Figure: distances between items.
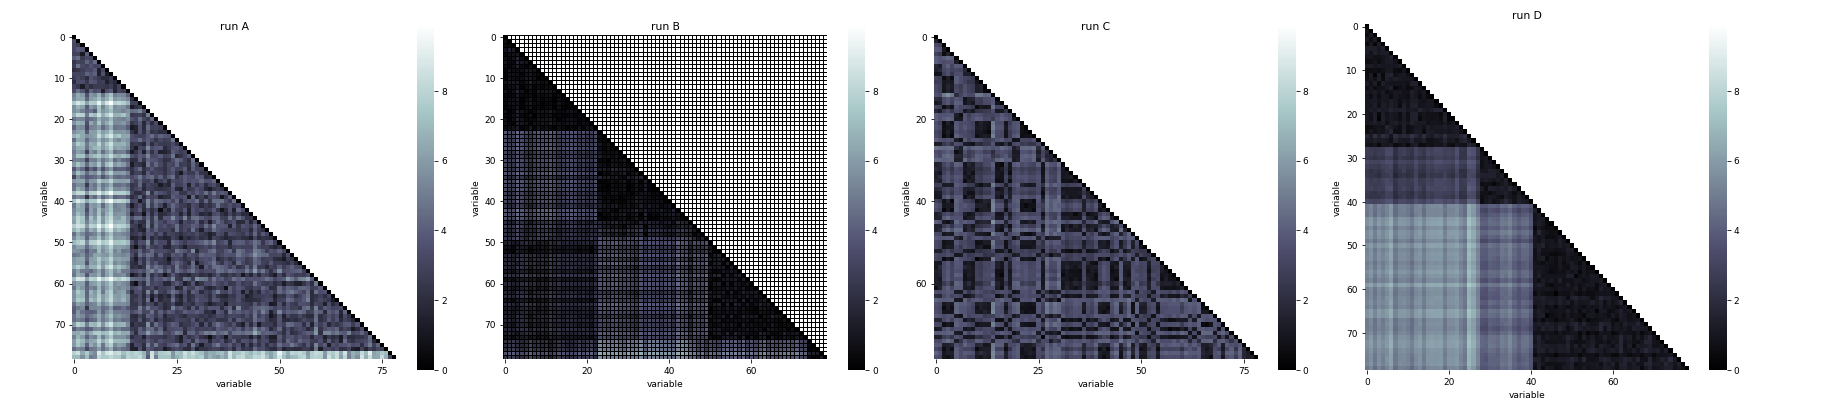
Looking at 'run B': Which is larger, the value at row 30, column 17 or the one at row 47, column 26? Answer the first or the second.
the first
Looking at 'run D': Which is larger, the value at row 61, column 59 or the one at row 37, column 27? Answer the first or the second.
the second
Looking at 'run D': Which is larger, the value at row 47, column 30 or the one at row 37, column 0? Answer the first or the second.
the first
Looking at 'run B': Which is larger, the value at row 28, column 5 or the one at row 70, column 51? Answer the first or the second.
the first
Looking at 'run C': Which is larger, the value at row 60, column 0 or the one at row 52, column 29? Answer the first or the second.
the second
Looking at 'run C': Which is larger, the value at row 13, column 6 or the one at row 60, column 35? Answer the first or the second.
the first
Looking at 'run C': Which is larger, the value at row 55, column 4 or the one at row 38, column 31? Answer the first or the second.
the first
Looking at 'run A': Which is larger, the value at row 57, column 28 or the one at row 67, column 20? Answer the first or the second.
the first
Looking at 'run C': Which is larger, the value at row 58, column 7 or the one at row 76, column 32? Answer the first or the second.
the second
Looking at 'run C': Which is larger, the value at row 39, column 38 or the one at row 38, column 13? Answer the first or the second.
the second
